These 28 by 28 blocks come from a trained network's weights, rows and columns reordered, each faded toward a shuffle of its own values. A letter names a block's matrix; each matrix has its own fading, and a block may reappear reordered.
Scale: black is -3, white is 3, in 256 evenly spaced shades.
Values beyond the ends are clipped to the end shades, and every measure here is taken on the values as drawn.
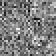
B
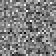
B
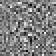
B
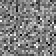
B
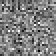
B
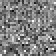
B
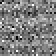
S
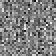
B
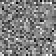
B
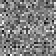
B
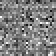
S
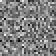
B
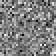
B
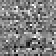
S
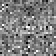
S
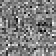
B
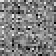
S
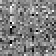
S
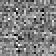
S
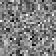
B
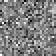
B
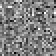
B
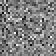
B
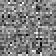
S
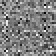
S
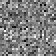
B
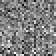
B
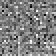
S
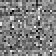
S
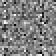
S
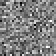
B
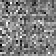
S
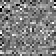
S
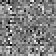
S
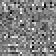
S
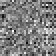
B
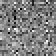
S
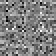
S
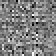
S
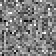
B
